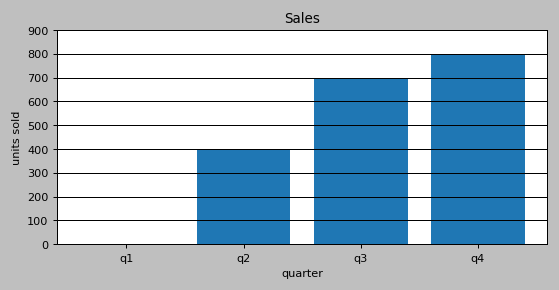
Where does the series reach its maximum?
q4
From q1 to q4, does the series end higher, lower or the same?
higher
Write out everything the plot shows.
Title: Sales
x-axis: quarter, ticks q1 q2 q3 q4
y-axis: units sold, ticks 0 100 200 300 400 500 600 700 800 900
Values:
0 400 700 800
